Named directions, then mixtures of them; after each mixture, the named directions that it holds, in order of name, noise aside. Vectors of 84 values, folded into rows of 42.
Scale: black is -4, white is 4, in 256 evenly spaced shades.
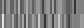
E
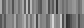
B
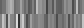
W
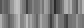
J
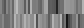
B, J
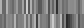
B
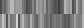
J, W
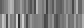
W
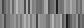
B, J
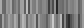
B, W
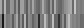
E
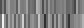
E, W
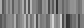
B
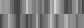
J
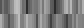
J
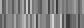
B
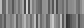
B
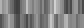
J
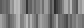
J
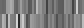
W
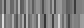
E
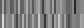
E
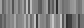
B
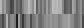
J, W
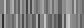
B, E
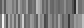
E, W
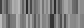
B, J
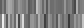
E, W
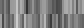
E, J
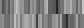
B, J
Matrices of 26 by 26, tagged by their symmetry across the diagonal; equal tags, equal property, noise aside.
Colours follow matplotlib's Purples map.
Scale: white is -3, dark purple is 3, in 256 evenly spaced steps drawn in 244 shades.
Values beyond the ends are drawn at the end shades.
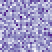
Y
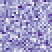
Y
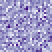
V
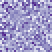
V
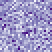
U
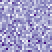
U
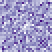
V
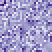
V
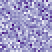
Y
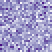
U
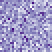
U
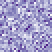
V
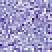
Y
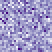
Y
